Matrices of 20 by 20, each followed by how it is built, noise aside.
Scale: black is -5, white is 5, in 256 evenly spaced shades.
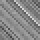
Toeplitz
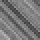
Toeplitz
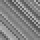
Toeplitz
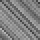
Toeplitz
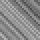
Toeplitz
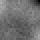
smooth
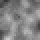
smooth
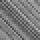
Toeplitz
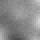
smooth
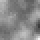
smooth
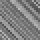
Toeplitz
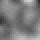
smooth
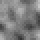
smooth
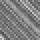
Toeplitz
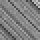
Toeplitz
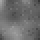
smooth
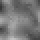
smooth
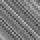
Toeplitz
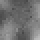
smooth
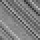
Toeplitz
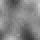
smooth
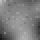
smooth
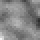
smooth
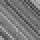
Toeplitz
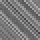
Toeplitz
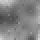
smooth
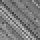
Toeplitz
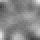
smooth
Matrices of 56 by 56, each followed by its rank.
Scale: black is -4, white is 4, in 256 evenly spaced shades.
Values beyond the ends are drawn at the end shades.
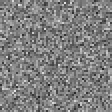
full rank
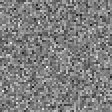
full rank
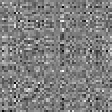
five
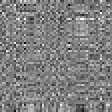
five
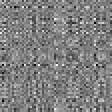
five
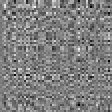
five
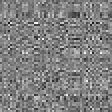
five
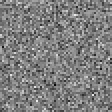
full rank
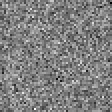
full rank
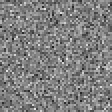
full rank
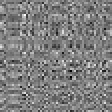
five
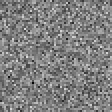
full rank
